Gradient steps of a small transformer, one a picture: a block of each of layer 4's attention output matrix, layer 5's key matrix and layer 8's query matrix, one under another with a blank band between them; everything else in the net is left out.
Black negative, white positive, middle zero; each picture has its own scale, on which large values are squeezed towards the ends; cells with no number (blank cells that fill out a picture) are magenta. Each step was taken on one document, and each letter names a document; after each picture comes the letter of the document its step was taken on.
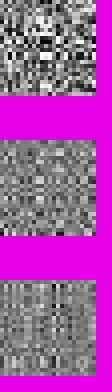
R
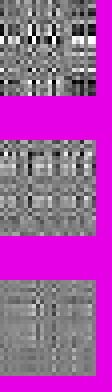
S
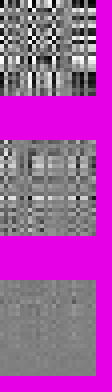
S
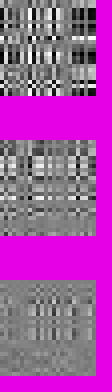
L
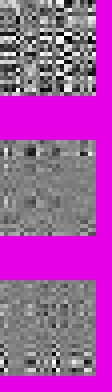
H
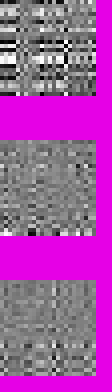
H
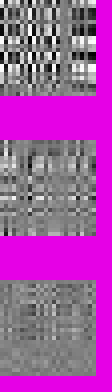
L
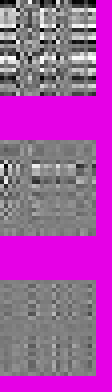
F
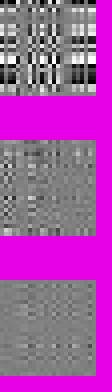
F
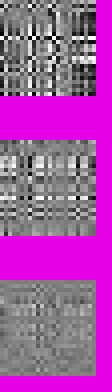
L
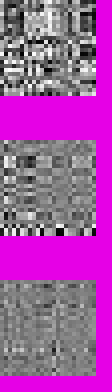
R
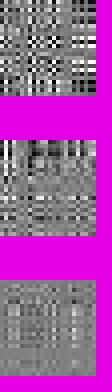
S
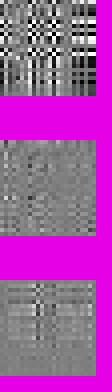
S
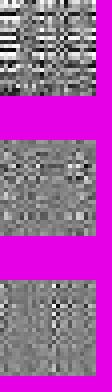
H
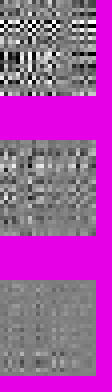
S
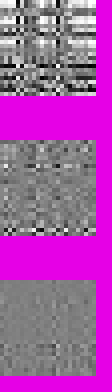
H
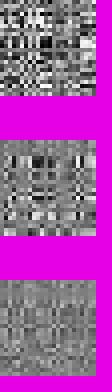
R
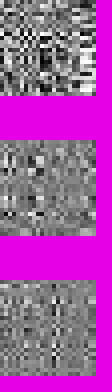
R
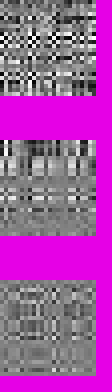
L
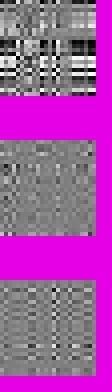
F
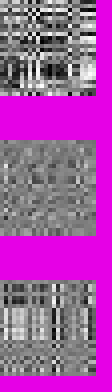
R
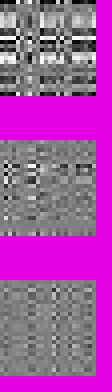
F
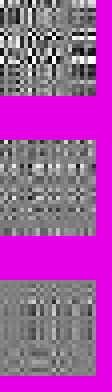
S
